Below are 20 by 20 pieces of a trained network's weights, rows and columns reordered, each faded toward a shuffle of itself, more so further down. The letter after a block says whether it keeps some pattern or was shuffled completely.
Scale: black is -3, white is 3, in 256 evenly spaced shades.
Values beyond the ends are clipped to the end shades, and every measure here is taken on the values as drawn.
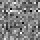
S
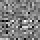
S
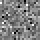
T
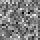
T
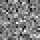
T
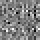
S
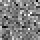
T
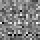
S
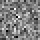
T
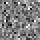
S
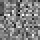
S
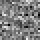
S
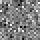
T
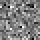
S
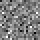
T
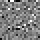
S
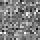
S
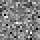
T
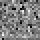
T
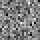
T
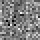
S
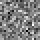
T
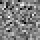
S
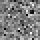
S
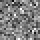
T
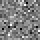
T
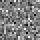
T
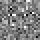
S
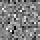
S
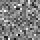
T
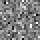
T
